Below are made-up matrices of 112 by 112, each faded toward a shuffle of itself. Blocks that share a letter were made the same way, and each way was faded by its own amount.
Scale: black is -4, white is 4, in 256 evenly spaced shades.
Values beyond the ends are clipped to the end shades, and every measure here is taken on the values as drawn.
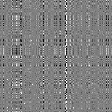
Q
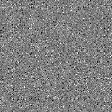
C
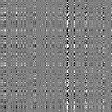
Q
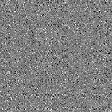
C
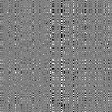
Q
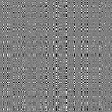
Q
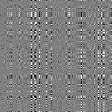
Q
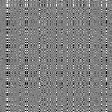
Q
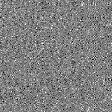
C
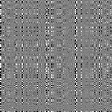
Q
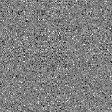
C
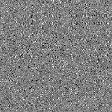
C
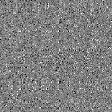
C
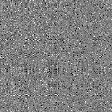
C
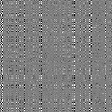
Q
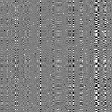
Q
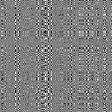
Q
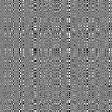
Q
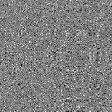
C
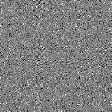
C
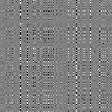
Q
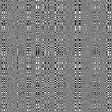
Q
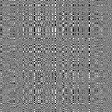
Q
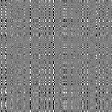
Q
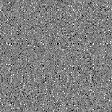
C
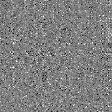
C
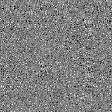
C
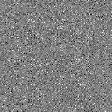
C
